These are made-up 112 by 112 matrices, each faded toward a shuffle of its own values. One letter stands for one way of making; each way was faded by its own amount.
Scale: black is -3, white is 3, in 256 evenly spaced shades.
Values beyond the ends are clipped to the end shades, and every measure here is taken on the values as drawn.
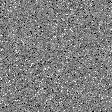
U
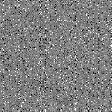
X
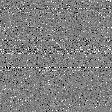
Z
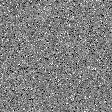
U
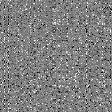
X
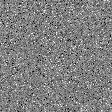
U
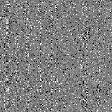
X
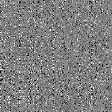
X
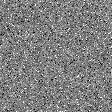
U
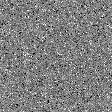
U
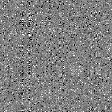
X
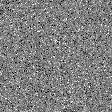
U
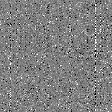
X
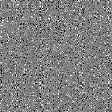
X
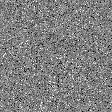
U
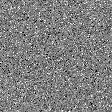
U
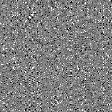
X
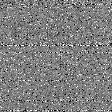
Z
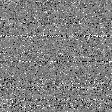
Z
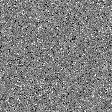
U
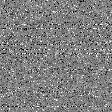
Z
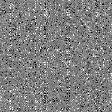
X
